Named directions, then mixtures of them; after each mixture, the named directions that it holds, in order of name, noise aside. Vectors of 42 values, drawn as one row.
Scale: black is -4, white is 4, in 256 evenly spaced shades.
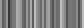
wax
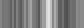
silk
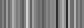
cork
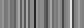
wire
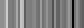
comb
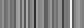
wire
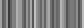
wax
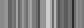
comb, silk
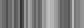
comb, silk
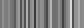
wire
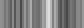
silk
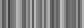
wax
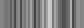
silk, wire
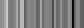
comb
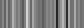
cork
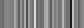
wire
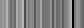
comb, wire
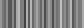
wax, wire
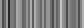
wax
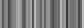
wax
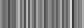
wax, wire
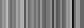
comb, wire
